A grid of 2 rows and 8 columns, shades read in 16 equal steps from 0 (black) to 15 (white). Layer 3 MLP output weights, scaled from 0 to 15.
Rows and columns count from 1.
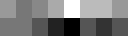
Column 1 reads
9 7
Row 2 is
7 7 5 2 0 5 3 5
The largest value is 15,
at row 1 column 5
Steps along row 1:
down up up up down same down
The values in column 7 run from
3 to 11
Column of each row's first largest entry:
5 1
